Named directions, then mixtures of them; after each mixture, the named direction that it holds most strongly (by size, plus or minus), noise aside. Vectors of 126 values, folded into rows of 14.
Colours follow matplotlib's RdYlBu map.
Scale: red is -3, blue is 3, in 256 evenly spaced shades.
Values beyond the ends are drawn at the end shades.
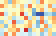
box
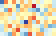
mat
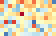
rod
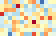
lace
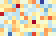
lace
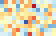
mat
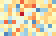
rod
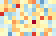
lace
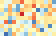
rod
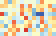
box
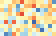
rod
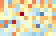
rod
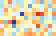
box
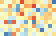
rod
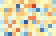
mat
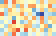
box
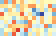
box
